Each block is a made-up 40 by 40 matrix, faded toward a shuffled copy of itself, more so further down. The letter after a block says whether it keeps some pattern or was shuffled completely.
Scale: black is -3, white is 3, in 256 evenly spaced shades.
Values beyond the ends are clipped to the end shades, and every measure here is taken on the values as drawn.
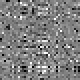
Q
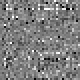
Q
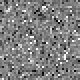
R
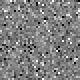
R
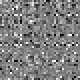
Q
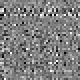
Q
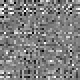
Q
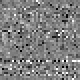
Q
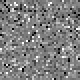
R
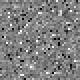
R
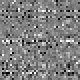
Q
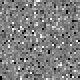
R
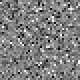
R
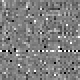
Q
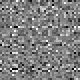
Q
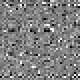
Q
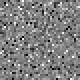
R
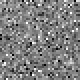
R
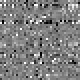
Q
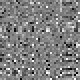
Q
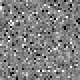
R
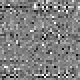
Q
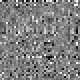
Q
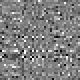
Q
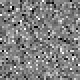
R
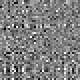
Q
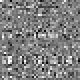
Q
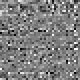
Q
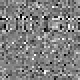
Q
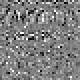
Q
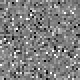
R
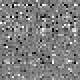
Q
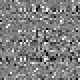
Q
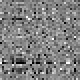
Q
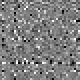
Q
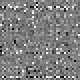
Q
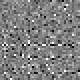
Q
